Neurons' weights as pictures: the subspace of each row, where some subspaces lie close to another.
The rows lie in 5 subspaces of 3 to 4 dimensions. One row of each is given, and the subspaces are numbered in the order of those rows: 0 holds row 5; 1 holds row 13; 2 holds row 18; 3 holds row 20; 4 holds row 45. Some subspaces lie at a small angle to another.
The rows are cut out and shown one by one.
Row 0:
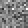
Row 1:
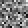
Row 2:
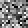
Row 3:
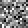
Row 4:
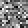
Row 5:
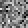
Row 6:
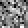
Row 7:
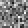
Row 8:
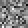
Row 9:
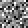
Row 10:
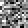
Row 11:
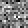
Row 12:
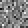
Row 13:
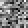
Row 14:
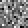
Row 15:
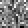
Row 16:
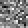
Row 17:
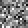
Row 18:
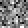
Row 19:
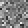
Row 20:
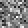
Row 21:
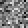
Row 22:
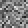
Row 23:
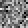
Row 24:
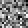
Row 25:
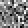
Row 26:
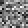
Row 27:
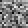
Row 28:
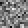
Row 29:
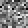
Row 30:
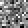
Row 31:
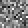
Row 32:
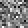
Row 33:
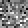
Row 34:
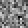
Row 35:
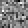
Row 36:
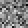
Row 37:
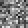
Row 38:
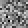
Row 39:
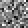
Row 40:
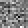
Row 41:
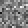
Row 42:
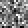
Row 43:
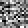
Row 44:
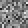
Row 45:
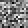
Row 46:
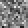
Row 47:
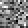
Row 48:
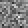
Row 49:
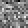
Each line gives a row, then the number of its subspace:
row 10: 2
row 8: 1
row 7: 3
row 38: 0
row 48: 4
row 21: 1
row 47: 0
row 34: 3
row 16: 0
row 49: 4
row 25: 3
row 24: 3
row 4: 4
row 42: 2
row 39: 1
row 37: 1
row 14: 0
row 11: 4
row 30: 2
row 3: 1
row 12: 0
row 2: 4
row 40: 4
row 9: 1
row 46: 3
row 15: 2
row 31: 0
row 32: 3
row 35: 4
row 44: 0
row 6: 3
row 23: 0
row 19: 3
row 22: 1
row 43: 4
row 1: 3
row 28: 3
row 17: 1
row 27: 4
